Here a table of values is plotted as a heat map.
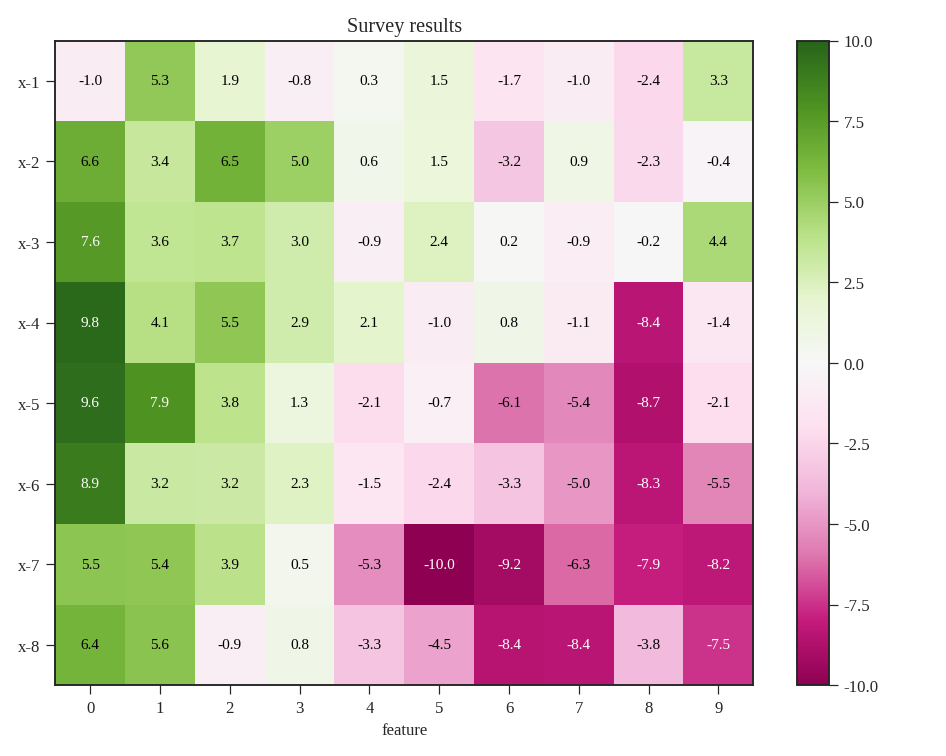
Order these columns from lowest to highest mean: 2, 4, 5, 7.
7, 5, 4, 2
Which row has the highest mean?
x-3
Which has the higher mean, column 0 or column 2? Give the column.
0
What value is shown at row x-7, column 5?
-10.0
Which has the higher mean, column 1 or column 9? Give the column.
1
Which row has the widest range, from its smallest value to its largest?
x-5
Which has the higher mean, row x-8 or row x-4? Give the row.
x-4
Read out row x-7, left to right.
5.5 5.4 3.9 0.5 -5.3 -10.0 -9.2 -6.3 -7.9 -8.2
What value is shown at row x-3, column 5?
2.4
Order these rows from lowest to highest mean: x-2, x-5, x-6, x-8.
x-8, x-6, x-5, x-2
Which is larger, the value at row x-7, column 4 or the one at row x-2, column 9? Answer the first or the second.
the second
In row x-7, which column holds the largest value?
0
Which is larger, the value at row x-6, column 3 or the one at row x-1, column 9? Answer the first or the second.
the second
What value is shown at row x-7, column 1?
5.4
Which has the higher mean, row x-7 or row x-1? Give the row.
x-1
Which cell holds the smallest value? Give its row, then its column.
x-7, 5
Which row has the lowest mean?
x-7
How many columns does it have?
10
